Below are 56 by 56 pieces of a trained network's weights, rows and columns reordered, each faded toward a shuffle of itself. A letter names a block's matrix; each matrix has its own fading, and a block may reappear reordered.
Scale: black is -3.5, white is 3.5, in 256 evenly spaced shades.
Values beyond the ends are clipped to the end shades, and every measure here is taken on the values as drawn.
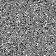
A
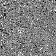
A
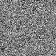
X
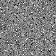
A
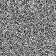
X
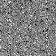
A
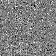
A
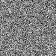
X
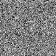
X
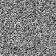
X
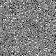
A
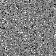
A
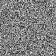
X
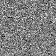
X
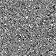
A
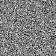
X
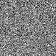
X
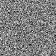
X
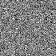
X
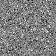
A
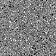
A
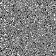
A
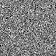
X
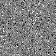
A
